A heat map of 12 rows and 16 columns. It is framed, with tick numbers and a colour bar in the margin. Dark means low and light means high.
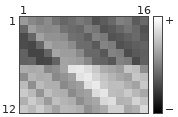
Average level on the scale: 60%. Grain: diagonal, down to the right. Seam: horizontal, 50% of the way down, the bottom part higher.
